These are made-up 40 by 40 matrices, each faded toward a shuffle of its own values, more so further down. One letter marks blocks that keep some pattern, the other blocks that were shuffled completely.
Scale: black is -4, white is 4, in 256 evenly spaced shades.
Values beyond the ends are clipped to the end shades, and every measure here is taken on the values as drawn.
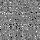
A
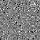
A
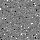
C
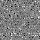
A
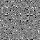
A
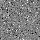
C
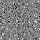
A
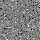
C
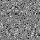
A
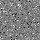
C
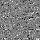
A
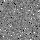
C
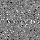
A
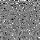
A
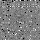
A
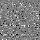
A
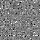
A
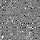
A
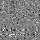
A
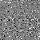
A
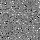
C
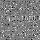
A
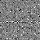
A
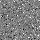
C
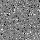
C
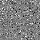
A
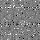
A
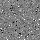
C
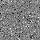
C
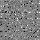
A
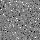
C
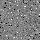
C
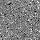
C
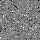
C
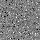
C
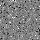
C
